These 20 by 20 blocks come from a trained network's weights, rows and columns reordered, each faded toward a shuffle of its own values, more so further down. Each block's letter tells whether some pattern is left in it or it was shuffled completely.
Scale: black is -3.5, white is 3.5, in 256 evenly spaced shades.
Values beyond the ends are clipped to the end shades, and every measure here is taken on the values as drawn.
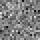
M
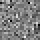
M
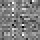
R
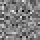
R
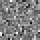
M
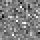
M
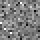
M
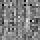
R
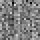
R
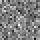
M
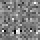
R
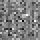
R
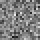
M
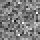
M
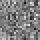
R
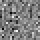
R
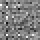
R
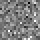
M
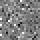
M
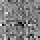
R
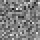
M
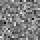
M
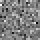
M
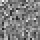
R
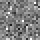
M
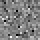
M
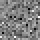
M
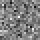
M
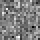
R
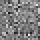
R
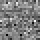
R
